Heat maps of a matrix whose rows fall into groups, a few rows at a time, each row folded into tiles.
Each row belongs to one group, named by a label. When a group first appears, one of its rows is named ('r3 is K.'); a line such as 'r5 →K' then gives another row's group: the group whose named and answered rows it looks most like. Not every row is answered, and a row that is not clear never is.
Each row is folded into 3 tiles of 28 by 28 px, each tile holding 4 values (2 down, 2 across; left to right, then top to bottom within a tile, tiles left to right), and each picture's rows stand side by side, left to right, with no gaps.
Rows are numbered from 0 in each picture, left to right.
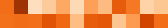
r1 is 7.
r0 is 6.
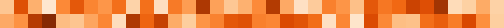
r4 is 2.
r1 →7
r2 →7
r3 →6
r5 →6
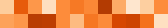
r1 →6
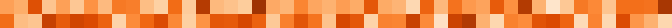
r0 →7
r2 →7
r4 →7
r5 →2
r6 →6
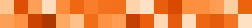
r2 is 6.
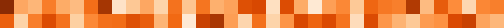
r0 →6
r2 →2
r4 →2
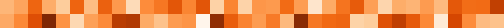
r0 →2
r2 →7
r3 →7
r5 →2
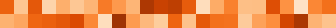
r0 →7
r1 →2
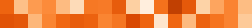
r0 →7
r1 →6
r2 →6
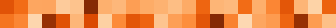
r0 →6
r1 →6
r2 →2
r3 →2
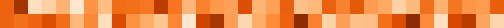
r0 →6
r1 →2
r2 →2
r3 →2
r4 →7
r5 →2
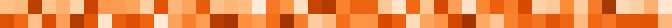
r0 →7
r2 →7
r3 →2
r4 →6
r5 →2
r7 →6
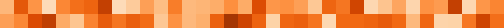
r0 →2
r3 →6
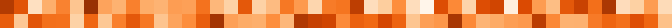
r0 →6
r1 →6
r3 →7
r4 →6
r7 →6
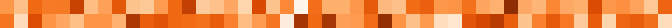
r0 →2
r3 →7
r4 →2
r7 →6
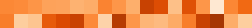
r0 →7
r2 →2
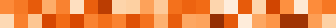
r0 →7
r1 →6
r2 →6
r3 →2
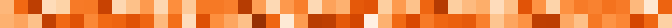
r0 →7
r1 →6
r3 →7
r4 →7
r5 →6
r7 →6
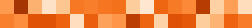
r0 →6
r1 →6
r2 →7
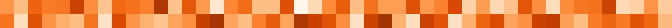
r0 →2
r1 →2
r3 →7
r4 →2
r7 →6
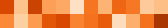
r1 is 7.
